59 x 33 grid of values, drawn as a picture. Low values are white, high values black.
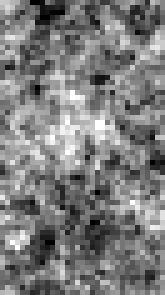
No overall slope runs across the table. The texture is blotchy. Overall the values sit about 50% of the way up the scale. No single row or column stands out from its neighbours.
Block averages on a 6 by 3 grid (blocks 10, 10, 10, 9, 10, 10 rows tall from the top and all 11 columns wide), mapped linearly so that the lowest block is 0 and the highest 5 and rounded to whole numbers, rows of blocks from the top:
4 4 3 | 3 2 3 | 1 0 3 | 2 3 4 | 3 5 2 | 4 3 3
